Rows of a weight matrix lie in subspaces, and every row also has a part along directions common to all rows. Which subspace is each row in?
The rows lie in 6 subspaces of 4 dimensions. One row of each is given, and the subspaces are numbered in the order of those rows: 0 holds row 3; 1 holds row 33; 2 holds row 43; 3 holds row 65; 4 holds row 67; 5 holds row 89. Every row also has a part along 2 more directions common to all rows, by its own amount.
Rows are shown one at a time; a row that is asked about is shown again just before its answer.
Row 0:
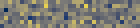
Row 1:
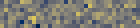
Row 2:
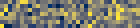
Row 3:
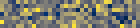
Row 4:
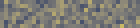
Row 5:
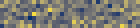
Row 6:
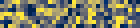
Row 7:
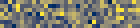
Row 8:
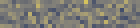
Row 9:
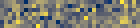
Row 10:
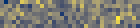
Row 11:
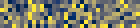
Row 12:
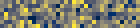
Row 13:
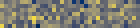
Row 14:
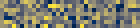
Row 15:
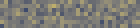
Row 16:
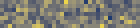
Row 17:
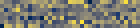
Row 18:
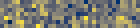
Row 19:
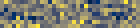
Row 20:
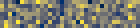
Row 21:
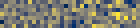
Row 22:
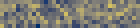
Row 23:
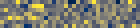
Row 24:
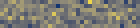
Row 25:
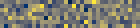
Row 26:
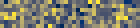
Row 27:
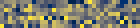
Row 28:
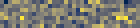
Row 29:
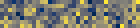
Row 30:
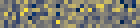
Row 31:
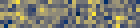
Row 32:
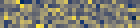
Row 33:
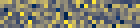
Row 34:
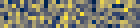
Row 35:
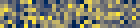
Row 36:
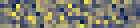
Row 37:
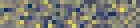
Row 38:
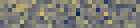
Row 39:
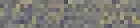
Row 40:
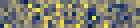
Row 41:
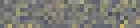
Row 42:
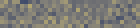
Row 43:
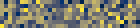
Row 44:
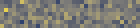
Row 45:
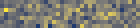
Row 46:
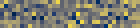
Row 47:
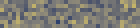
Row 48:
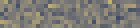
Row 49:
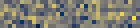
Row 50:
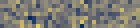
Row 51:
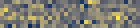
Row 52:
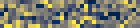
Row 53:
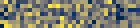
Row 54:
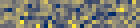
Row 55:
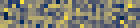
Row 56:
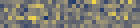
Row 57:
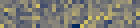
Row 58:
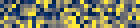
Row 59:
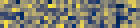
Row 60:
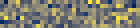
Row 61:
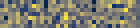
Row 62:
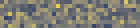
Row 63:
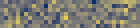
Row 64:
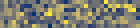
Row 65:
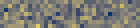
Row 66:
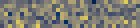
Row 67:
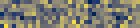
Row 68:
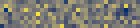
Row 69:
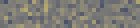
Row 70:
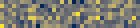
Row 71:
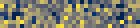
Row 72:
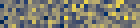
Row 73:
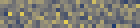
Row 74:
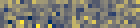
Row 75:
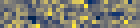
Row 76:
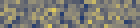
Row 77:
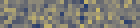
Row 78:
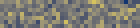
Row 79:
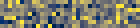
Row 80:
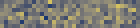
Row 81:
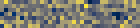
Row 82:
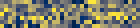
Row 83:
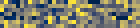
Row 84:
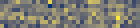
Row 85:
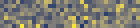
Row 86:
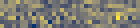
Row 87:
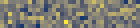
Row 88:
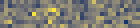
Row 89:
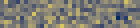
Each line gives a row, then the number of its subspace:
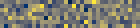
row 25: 0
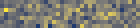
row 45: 3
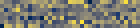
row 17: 2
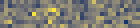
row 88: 5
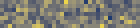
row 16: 5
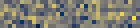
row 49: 2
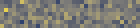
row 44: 1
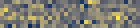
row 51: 0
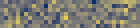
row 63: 1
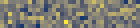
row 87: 1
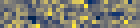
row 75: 4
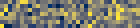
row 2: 3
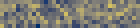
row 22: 5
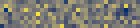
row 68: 1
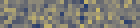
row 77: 5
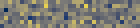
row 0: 1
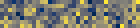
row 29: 4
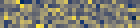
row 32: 2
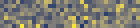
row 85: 4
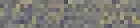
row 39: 2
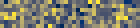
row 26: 3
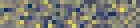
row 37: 3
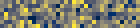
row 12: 0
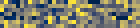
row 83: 0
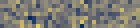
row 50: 5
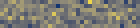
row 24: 4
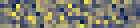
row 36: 5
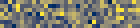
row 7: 3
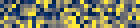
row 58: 4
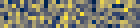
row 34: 1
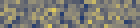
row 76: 5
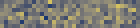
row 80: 4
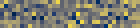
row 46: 1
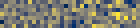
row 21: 0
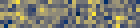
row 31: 4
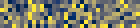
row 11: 0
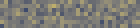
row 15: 2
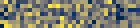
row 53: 3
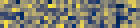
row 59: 4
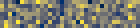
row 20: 2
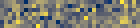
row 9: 0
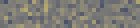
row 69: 1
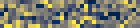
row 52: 3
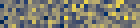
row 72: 0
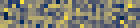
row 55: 1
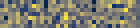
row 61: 1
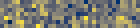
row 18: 0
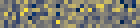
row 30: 0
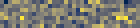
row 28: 5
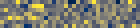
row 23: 0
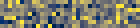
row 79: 5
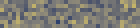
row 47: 0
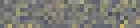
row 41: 2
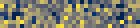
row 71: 2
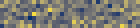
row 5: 5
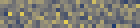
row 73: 1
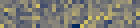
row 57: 3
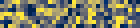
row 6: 4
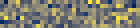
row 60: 3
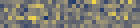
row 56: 0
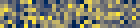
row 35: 0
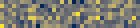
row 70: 3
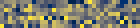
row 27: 2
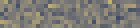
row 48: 3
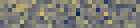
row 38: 4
